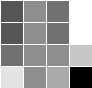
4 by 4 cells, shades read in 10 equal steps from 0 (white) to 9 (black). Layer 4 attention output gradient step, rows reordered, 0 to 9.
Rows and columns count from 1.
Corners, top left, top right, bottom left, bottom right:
6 0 1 9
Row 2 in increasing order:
0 4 5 6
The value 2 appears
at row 3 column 4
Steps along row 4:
up down up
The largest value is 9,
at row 4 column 4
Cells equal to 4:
5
